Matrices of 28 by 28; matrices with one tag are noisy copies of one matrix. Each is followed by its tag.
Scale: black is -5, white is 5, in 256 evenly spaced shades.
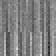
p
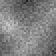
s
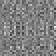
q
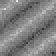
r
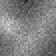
s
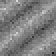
r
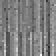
p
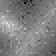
s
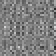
q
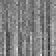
p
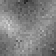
s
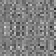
q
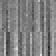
p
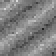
r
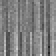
p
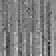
p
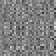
q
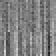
p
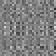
q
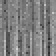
p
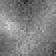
s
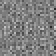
q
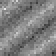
r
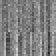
p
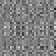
q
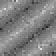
r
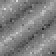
r
